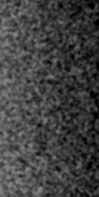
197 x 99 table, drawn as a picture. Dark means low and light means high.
Slope: up to the left. Histogram: bell-shaped. Grain: blotchy. Odd rows or columns: none.
